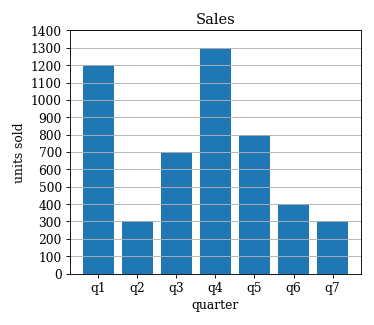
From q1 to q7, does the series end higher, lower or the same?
lower
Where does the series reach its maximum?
q4
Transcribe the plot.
Title: Sales
x-axis: quarter, ticks q1 q2 q3 q4 q5 q6 q7
y-axis: units sold, ticks 0 100 200 300 400 500 600 700 800 900 1000 1100 1200 1300 1400
Values:
1200 300 700 1300 800 400 300
